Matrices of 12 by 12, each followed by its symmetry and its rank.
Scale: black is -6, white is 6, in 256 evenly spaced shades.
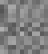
neither, rank two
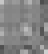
symmetric, rank two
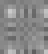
symmetric, rank two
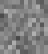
neither, full rank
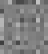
antisymmetric, rank two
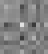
symmetric, rank two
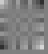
symmetric, rank one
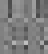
neither, rank two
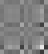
symmetric, rank one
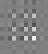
symmetric, rank one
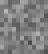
neither, full rank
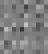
antisymmetric, rank two
